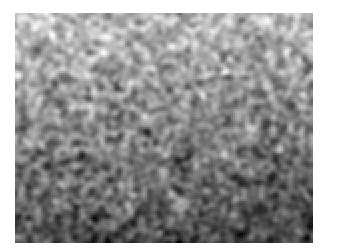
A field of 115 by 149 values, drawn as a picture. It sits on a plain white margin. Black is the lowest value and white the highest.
Grain: blotchy. Lone odd cells: none. Ninth with the lowest average: bottom right. Slope: up to the top. Stripes: none.
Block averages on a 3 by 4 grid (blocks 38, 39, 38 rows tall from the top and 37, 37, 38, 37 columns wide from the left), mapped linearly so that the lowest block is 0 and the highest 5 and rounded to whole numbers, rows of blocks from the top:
5554 | 3332 | 1110
